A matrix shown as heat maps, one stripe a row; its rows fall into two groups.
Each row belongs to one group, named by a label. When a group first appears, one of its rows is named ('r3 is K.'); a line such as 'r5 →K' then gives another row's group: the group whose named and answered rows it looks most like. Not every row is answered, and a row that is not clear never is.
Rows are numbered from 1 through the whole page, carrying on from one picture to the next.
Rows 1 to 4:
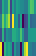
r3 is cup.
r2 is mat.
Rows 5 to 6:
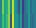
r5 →mat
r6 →mat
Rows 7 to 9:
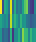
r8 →cup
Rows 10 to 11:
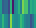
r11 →cup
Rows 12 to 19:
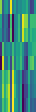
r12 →cup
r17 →mat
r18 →mat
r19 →mat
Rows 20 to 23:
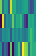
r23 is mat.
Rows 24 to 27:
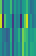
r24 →cup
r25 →cup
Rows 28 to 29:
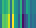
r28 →mat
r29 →mat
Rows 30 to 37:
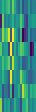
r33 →cup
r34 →mat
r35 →cup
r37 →cup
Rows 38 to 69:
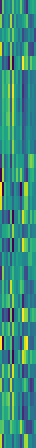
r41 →cup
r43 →mat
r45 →mat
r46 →mat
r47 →mat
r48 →mat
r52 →cup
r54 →mat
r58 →cup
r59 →mat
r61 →mat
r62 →cup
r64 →mat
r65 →cup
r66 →mat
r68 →cup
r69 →cup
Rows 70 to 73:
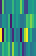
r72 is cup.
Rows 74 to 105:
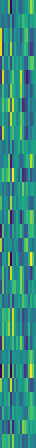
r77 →cup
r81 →mat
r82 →cup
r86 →mat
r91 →cup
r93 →cup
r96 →mat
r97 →mat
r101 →cup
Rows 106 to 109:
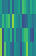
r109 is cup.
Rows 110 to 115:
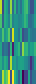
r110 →cup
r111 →cup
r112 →mat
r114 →cup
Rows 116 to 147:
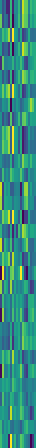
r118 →mat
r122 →mat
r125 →mat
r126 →mat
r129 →cup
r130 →cup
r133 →cup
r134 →mat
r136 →cup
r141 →mat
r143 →mat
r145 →cup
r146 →cup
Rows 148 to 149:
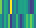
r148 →cup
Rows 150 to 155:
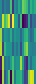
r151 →mat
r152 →cup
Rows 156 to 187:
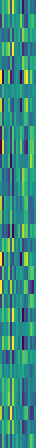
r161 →cup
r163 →cup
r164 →cup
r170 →cup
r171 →cup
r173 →mat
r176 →cup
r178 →mat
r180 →mat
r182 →cup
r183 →mat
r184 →mat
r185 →cup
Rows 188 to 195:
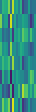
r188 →mat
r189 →cup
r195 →mat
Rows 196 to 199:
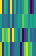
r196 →cup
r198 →mat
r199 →cup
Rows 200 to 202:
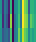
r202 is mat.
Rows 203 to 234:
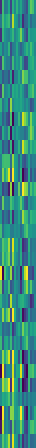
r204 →mat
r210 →cup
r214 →mat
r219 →cup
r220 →mat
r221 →mat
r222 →cup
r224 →cup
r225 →mat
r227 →cup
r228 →mat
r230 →mat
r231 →mat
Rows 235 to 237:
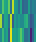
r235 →mat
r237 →cup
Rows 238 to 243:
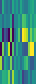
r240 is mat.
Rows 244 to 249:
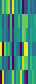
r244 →mat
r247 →cup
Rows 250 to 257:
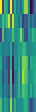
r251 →mat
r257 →cup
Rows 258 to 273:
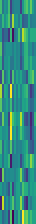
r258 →cup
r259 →mat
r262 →cup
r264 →cup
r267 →cup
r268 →cup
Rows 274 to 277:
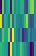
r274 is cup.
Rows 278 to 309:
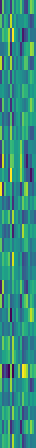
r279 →cup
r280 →mat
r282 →cup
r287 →cup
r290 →cup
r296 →mat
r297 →mat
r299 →cup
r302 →mat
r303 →mat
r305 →cup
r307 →mat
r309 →mat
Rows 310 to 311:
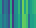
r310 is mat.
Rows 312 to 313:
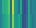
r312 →mat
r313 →mat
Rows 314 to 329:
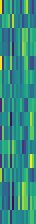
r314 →cup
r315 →mat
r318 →cup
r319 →cup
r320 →cup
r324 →mat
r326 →cup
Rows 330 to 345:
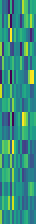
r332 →cup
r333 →cup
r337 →mat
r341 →cup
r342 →mat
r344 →mat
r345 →cup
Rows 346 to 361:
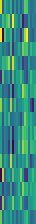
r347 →mat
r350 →mat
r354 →cup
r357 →cup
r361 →cup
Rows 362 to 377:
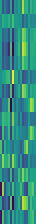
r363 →mat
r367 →mat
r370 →mat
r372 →cup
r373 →mat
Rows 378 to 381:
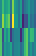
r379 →mat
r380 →cup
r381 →cup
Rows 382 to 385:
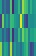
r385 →cup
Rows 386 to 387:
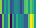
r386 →cup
